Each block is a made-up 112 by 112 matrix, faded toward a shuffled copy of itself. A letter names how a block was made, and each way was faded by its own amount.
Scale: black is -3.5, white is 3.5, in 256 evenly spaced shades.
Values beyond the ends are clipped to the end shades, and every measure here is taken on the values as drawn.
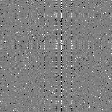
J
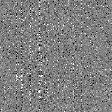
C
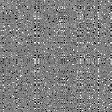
J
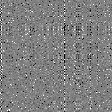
J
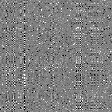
J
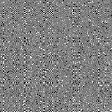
J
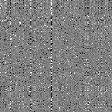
J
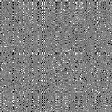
J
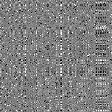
J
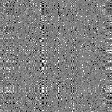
J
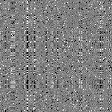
J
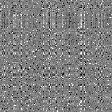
J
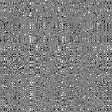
J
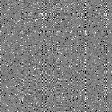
J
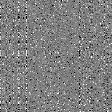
C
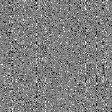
C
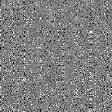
C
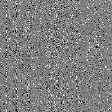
C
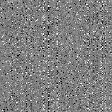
C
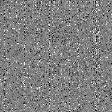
C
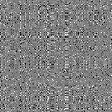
J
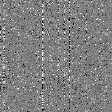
C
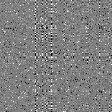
J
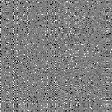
J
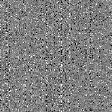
C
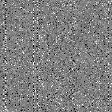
C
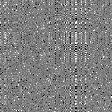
J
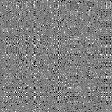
J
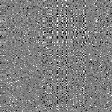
J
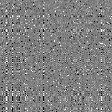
J
